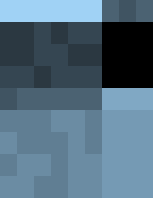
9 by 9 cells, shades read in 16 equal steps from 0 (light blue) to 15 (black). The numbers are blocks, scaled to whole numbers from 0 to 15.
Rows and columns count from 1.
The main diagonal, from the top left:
0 11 10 10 8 6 4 4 4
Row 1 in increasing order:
0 0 0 0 0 0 8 8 9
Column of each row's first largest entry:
8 7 7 7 1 1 2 1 3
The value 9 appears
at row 1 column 8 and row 5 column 1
